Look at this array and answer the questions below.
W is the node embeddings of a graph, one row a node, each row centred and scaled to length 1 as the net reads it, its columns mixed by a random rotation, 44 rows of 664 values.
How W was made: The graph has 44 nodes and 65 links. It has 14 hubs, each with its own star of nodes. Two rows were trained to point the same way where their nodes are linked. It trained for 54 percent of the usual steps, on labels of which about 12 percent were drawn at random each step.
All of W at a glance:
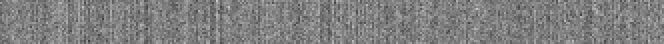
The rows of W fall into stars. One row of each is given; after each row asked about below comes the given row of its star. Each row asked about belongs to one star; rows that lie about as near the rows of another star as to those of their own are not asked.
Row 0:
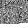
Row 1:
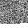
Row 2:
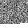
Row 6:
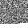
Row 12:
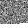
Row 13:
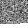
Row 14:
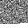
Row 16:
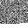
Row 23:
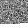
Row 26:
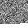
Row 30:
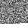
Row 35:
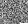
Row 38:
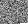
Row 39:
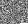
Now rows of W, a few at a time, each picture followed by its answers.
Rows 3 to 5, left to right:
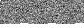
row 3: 12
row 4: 30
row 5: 35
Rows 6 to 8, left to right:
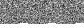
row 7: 2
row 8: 35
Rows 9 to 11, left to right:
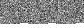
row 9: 30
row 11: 0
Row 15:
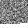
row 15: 13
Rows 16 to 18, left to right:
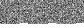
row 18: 26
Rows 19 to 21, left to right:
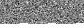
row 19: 16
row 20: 14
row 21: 6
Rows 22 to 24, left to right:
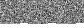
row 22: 1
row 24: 39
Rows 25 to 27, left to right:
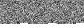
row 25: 38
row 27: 38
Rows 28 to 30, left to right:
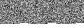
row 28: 23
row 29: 35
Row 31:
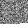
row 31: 13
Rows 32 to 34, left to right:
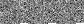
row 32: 1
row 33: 13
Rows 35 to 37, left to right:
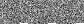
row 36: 30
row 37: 2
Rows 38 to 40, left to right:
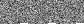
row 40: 12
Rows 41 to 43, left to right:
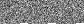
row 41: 26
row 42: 12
